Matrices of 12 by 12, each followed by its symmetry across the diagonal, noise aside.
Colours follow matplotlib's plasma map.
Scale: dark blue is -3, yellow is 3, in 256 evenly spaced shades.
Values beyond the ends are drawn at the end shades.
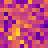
neither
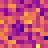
antisymmetric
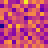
antisymmetric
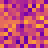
antisymmetric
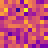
neither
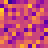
antisymmetric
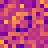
symmetric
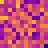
symmetric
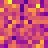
neither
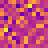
symmetric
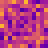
symmetric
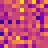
antisymmetric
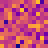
neither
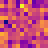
antisymmetric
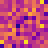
symmetric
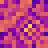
symmetric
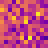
neither
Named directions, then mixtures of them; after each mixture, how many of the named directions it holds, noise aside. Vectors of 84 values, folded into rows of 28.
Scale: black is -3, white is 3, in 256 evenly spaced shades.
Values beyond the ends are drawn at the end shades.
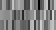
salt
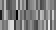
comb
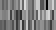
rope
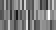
two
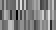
two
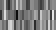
two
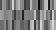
one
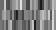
three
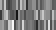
one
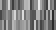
one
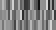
two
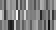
one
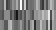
three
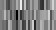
three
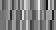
two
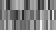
two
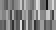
one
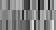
one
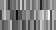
three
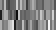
one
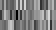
two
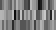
one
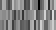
one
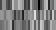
one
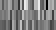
two
